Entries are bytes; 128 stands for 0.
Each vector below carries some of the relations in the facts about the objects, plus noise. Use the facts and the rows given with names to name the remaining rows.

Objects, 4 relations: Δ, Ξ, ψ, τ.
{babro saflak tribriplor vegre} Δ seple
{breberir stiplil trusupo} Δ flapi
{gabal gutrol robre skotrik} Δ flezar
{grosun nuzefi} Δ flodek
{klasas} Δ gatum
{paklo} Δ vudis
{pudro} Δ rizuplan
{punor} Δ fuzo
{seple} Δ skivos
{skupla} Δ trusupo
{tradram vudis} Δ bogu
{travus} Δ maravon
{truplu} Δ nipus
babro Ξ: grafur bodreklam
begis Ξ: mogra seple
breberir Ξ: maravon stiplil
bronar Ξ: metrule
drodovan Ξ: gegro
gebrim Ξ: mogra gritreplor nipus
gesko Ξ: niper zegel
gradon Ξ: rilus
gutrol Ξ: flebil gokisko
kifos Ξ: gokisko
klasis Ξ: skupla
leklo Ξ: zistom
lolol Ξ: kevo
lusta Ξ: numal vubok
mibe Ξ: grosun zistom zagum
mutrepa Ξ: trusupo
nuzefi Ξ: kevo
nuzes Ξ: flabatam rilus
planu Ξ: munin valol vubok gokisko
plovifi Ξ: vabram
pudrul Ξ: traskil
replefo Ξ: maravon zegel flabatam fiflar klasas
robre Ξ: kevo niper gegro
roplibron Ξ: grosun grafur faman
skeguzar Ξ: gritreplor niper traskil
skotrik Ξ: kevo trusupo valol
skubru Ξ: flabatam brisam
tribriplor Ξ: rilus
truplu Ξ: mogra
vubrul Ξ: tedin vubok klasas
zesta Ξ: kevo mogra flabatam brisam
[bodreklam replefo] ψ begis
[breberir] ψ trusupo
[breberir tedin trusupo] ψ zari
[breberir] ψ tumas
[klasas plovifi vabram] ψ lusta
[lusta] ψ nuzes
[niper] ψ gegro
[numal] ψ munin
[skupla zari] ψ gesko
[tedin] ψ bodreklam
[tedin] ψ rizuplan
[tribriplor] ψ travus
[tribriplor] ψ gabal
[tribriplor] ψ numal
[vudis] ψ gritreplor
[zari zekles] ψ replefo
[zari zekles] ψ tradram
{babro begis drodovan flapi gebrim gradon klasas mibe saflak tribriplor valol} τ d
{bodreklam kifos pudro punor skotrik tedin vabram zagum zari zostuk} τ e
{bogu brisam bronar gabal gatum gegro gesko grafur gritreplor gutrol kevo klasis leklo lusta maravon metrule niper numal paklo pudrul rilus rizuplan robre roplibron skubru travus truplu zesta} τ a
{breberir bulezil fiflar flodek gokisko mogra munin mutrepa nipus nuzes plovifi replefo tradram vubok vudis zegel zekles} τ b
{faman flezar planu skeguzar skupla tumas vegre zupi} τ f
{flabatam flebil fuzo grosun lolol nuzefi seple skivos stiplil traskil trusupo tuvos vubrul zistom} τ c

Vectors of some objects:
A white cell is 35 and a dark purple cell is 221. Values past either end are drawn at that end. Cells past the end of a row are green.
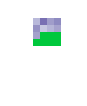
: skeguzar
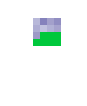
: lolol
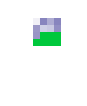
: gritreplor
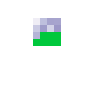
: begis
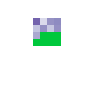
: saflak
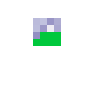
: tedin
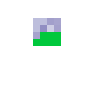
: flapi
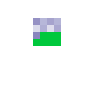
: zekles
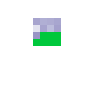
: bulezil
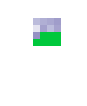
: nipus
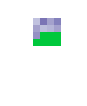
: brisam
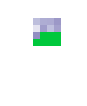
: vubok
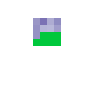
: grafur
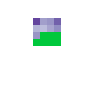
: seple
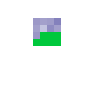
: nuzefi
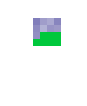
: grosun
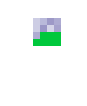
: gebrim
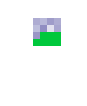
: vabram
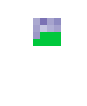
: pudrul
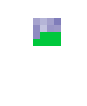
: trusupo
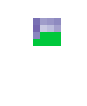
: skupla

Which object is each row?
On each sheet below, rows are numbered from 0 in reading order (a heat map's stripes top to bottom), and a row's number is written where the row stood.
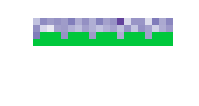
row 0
niper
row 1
zistom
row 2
vubrul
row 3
babro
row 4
gesko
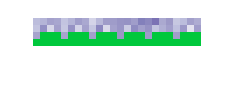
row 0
zostuk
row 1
kifos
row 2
valol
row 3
truplu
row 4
roplibron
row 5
zari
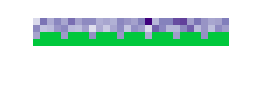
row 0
tumas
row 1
zupi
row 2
plovifi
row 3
paklo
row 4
tribriplor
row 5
numal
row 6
stiplil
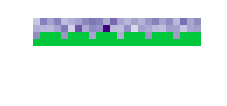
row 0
flabatam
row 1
robre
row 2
gabal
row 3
mibe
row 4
skivos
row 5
lusta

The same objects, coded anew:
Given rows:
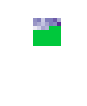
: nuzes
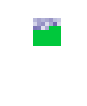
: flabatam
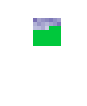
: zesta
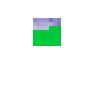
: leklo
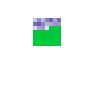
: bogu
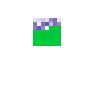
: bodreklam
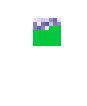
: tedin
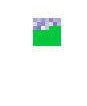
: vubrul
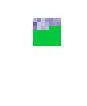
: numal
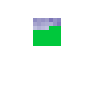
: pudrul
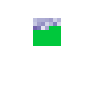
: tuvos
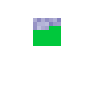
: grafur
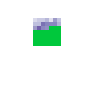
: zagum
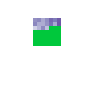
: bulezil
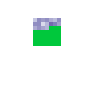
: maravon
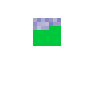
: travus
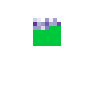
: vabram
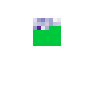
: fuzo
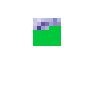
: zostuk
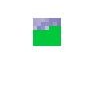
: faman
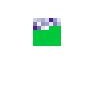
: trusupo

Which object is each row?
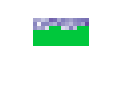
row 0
skupla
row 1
mutrepa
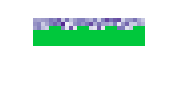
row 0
rizuplan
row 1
zekles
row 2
tradram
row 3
nuzefi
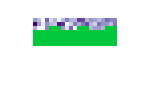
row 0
lusta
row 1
replefo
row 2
vegre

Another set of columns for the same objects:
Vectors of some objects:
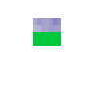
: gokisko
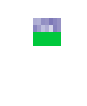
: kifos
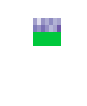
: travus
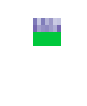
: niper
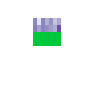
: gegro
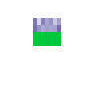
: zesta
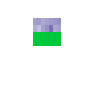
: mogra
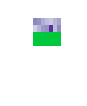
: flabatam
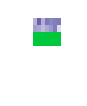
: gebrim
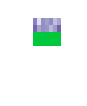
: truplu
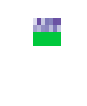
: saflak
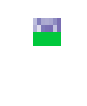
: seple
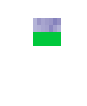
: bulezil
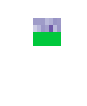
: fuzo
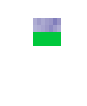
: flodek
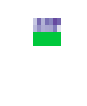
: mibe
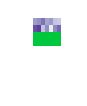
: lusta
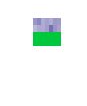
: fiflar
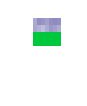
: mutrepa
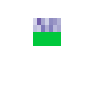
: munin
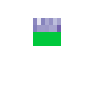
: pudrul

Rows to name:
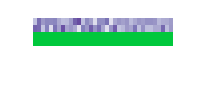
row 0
vabram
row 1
skotrik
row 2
gutrol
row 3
flebil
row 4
lolol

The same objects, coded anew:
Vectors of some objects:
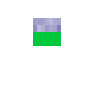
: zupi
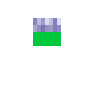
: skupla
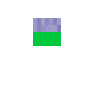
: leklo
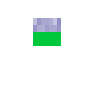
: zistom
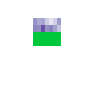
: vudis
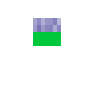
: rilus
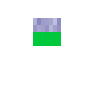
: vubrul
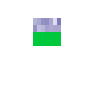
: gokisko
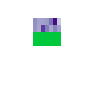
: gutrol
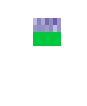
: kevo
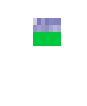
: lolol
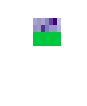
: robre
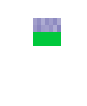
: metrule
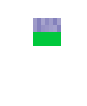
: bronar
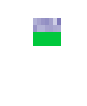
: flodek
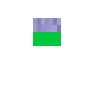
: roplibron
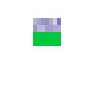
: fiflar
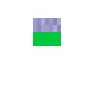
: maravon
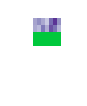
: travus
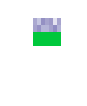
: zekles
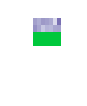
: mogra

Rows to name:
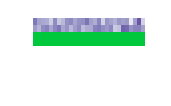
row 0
vegre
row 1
flapi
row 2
breberir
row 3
trusupo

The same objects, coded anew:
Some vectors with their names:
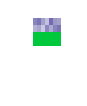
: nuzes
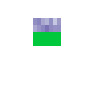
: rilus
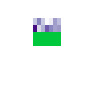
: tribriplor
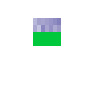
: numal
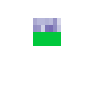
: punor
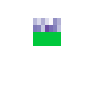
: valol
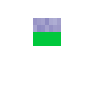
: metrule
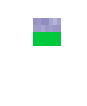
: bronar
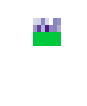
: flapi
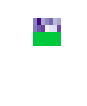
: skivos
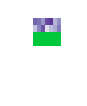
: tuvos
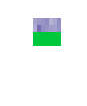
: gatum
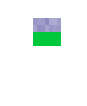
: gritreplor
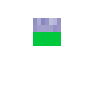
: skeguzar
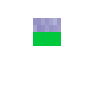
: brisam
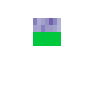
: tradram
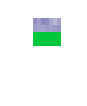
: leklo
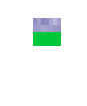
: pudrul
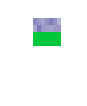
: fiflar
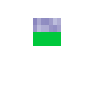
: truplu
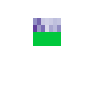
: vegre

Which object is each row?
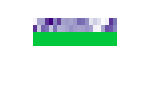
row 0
replefo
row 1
vudis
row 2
klasas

